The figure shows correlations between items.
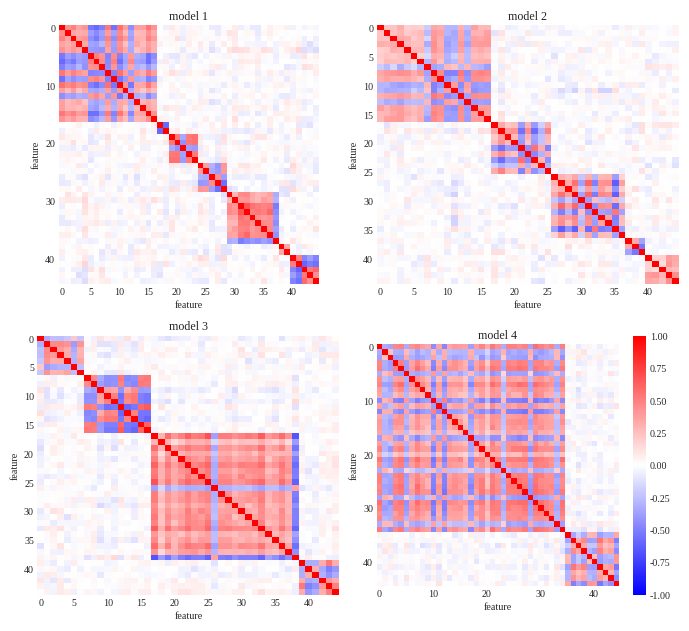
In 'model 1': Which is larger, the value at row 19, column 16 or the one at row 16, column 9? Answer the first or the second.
the first
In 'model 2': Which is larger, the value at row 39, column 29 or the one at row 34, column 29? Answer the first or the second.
the second
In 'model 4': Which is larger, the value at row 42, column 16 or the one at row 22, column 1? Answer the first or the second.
the first
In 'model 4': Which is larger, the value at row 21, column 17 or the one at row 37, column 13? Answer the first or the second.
the second
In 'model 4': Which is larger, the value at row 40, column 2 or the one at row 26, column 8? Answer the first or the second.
the second
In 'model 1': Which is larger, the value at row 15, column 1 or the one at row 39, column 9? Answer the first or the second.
the first
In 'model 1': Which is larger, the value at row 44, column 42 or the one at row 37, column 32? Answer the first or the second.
the first
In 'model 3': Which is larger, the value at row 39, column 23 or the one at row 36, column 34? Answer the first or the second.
the second
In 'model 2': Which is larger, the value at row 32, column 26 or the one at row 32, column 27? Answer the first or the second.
the first
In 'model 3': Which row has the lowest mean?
38
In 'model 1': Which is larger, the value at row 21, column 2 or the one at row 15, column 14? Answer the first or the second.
the second
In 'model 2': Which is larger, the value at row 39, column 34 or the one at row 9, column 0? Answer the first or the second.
the second
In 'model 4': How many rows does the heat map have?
45
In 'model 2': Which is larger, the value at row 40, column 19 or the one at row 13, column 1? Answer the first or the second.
the first
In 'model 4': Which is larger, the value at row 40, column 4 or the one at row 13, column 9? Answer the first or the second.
the second
